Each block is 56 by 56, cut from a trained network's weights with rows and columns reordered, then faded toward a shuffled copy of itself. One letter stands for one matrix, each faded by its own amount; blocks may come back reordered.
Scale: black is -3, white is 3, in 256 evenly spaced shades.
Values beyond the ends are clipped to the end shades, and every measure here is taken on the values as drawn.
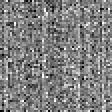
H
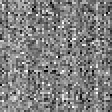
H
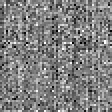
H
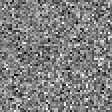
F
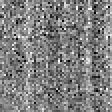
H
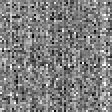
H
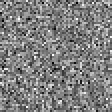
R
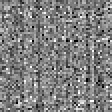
H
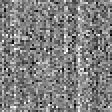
H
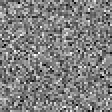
R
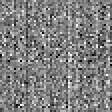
H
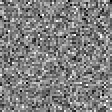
F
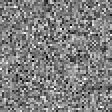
R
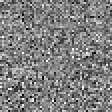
F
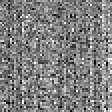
H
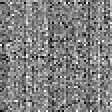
H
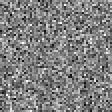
R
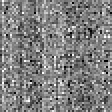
H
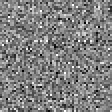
F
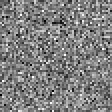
R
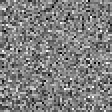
R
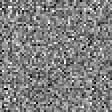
F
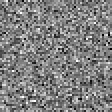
R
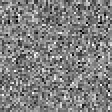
F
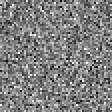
R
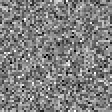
R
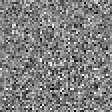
F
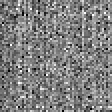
H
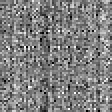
H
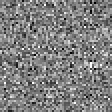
F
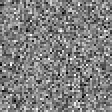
R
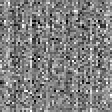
H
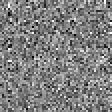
F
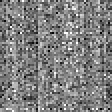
H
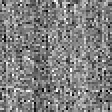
H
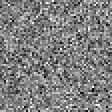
R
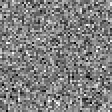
R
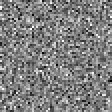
F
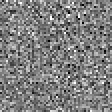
F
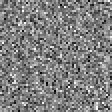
R
